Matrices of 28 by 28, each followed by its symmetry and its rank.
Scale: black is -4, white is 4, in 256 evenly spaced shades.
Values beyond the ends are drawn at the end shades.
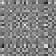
symmetric, rank three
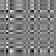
neither, rank one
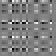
neither, rank one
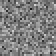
neither, full rank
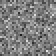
neither, full rank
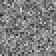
neither, full rank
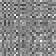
symmetric, rank three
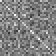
symmetric, rank five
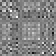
symmetric, rank three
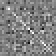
symmetric, rank five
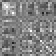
symmetric, rank five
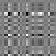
neither, rank one
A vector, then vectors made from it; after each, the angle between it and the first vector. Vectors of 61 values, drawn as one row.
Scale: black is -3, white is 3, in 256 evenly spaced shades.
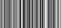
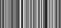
nearly opposite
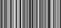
partly aligned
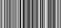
nearly parallel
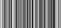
partly aligned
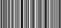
partly opposed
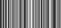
orthogonal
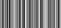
partly aligned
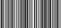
orthogonal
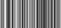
orthogonal
